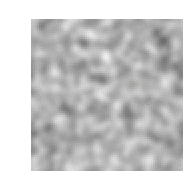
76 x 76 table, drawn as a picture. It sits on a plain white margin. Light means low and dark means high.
The halves do not mirror each other. There is no overall slope. Overall the values sit about 30% of the way up the scale. The histogram is bell-shaped. The field is mottled with small blotches.
